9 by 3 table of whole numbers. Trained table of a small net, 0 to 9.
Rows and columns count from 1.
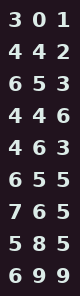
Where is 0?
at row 1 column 2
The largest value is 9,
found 2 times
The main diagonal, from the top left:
3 4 3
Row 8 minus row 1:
2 8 4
